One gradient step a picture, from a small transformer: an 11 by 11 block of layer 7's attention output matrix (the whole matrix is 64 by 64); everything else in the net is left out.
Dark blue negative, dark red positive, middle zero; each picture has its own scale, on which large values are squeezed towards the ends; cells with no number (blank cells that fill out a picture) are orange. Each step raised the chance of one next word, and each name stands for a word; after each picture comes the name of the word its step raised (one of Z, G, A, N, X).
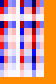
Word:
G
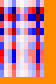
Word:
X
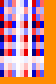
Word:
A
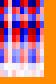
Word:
G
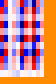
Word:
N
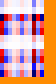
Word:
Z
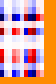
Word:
Z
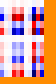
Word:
Z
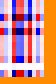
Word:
Z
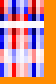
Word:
X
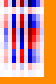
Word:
G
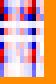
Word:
X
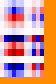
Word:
N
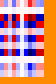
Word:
A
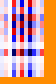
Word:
A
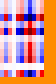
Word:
Z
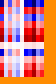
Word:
N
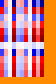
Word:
N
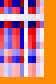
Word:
G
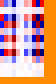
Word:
A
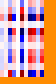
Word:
Z
